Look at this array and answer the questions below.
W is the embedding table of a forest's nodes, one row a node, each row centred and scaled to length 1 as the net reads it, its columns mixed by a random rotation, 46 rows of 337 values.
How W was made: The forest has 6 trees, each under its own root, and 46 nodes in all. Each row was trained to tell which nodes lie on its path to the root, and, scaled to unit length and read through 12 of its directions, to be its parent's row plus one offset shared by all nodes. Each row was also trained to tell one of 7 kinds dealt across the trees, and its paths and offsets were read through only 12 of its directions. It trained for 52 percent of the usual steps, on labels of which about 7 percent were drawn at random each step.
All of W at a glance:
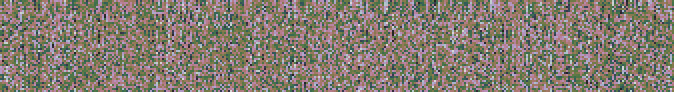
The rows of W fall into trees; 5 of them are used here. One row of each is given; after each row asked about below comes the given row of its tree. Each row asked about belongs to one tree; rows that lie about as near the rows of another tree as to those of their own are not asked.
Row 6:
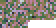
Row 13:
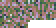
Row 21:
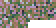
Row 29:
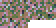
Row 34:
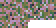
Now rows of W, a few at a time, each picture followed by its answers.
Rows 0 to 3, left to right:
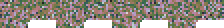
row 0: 29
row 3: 6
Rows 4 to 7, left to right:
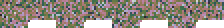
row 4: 29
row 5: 6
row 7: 13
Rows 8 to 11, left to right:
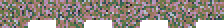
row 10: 21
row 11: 29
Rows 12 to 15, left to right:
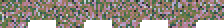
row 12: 29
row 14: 29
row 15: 21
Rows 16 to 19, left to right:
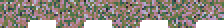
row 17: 21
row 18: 21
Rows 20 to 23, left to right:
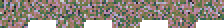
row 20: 21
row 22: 29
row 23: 34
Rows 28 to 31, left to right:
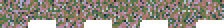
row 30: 29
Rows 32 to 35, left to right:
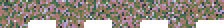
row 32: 6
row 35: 21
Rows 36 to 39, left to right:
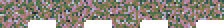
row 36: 6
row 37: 29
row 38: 21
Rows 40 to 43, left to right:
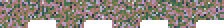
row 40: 21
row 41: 21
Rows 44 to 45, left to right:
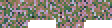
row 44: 6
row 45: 29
